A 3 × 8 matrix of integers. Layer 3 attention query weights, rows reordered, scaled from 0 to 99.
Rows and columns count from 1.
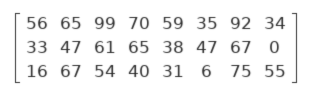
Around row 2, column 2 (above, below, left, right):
65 67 33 61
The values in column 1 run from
16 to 56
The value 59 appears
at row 1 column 5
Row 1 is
56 65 99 70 59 35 92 34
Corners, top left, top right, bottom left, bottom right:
56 34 16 55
